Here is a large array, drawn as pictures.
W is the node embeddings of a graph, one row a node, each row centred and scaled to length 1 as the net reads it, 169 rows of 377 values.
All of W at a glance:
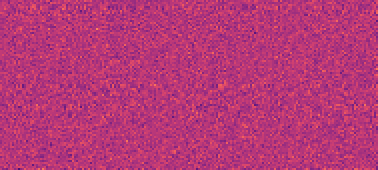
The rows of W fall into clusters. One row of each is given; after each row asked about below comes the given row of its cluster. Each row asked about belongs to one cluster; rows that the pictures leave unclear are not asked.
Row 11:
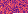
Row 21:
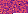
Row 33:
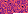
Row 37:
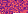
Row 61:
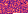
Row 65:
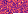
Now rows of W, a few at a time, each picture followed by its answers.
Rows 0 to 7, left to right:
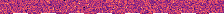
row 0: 33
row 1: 21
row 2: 11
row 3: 37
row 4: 21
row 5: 61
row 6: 21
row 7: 21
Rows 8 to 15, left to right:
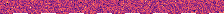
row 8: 21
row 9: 21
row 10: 37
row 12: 11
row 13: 11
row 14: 33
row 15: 33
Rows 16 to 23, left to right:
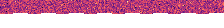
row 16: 37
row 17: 21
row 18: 65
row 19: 33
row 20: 37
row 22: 11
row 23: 61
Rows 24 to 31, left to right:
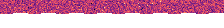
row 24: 33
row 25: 37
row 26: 21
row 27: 21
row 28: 33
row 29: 33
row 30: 21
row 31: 11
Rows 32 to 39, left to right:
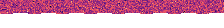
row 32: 65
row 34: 37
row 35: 61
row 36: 21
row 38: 33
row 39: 61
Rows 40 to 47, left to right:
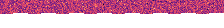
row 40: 61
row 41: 21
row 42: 33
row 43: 11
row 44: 11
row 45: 21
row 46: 11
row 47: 65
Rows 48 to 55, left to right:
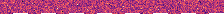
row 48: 33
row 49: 21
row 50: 65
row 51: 11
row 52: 37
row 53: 21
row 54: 33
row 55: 65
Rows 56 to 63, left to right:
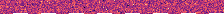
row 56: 21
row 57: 21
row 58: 11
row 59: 37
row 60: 65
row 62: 61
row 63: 65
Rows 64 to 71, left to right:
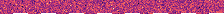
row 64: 33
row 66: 11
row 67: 61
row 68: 65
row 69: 21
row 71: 37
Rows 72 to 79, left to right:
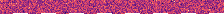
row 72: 11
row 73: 61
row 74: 65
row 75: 21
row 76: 21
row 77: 33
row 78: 65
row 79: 61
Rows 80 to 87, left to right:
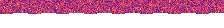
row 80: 11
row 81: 21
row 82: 61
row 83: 21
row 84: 11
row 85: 11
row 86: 11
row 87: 11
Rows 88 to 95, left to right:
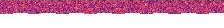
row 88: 33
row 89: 65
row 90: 33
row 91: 37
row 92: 37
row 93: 61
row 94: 61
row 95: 61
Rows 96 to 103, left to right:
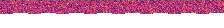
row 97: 21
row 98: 65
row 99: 11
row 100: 33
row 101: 61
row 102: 33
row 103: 61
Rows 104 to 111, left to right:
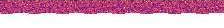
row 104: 65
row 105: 65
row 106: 37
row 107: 37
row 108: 37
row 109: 65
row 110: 61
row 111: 37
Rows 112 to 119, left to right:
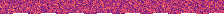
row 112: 61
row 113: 11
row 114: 11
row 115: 11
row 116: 61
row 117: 61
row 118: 21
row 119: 37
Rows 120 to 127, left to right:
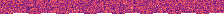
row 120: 21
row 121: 37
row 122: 21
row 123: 11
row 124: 33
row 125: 11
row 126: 33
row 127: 33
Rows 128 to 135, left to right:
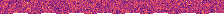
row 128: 61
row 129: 21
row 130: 33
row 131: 65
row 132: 61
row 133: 33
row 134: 65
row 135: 11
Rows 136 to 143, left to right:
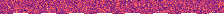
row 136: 33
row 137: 11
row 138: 61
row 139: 21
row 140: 61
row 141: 37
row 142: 33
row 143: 61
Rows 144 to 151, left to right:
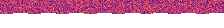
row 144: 33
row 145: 21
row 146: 33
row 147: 37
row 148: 11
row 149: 61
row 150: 11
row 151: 21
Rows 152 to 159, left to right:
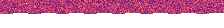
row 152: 65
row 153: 21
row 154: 61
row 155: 11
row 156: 61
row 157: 61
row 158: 33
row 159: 65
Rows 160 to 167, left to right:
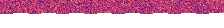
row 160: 11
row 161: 61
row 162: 21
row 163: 37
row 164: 11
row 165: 33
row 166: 21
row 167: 33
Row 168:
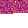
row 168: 37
